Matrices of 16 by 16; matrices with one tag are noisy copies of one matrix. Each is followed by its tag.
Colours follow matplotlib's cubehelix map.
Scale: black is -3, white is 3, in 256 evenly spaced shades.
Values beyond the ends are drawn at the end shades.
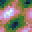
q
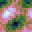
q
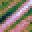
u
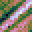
u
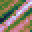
u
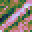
u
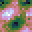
q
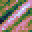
u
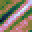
u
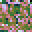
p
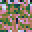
p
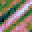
u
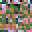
p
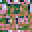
p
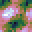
q
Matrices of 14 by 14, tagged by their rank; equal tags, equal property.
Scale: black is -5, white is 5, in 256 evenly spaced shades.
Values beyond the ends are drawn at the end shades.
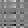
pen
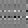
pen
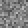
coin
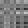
pen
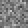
coin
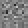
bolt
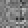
bolt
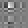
pen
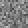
coin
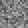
coin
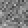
coin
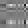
pen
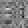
bolt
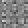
bolt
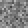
coin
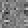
bolt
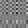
pen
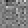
bolt
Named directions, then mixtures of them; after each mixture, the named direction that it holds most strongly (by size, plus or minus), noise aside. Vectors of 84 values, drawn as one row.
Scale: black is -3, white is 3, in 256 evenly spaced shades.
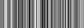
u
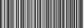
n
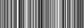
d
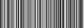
n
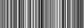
d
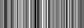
u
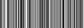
n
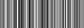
u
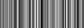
d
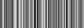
u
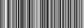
u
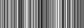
d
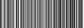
n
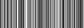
d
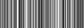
d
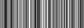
u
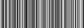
n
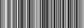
u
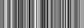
u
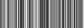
u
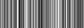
d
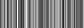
d
